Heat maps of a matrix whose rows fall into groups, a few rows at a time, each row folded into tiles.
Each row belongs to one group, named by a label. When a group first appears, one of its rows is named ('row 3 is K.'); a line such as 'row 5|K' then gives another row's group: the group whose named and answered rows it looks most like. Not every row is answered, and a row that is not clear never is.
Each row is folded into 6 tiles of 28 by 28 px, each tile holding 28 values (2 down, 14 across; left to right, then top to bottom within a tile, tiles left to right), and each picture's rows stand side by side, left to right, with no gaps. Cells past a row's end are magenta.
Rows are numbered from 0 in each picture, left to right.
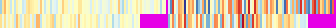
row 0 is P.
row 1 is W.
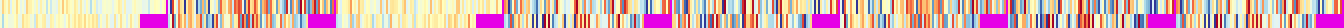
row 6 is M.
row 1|W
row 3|M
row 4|M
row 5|W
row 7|M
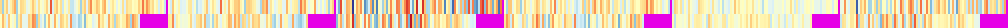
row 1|W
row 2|W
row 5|W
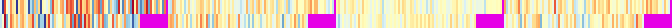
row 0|W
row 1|P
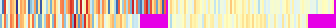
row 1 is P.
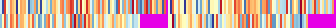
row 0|W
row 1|W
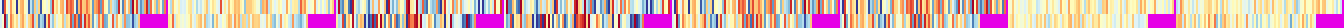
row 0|W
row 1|W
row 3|M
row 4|W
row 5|W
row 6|W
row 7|P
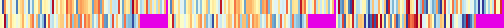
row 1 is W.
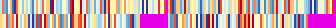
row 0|M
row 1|M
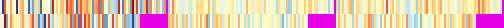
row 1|P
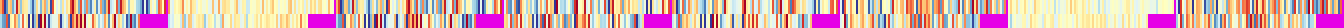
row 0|M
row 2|M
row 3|M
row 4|M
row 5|W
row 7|W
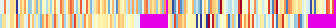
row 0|W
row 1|M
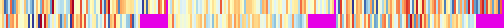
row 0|M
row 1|W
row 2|W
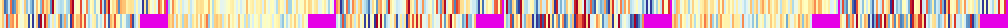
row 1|P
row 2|M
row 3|M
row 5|M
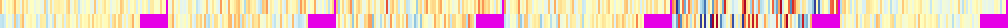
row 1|W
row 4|M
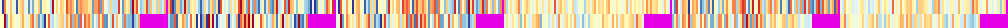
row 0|W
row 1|M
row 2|W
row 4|W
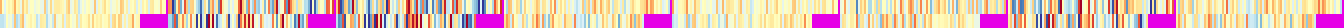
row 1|M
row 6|M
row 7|P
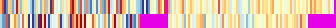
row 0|M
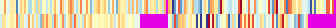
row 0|W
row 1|M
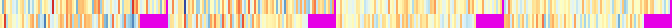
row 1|W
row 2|W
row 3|P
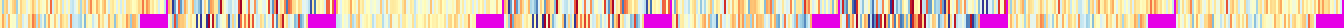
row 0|P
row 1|M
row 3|M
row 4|W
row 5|M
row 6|P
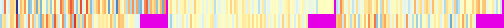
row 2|P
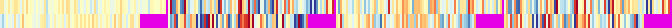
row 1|M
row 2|W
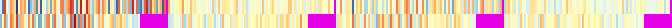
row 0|W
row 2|W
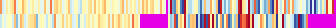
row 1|M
